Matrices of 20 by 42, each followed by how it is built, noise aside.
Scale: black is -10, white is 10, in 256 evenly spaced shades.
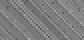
Toeplitz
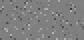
sparse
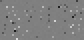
sparse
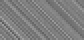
Toeplitz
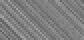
Toeplitz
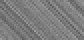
Toeplitz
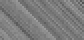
Toeplitz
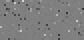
sparse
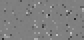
sparse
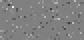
sparse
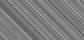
Toeplitz
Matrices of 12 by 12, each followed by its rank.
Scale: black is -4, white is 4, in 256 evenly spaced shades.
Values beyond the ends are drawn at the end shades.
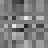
two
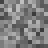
full rank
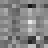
two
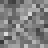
full rank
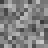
full rank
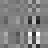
one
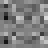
two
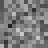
full rank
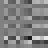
one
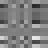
one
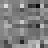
two
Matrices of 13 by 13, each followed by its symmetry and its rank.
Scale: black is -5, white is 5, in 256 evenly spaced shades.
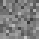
neither, full rank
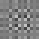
symmetric, rank one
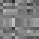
neither, rank two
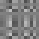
neither, rank one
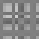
symmetric, rank one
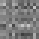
neither, rank two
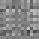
neither, rank two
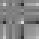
symmetric, rank one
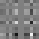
neither, rank one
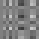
neither, rank one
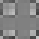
symmetric, rank one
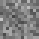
neither, full rank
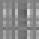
neither, rank one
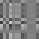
neither, rank one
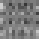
neither, rank two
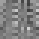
neither, rank two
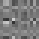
neither, rank two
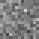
neither, full rank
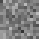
neither, full rank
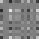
symmetric, rank one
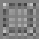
symmetric, rank one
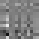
neither, rank two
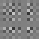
symmetric, rank one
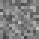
neither, full rank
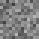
neither, full rank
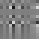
neither, rank one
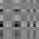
neither, rank one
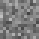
neither, full rank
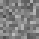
neither, full rank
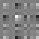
symmetric, rank one
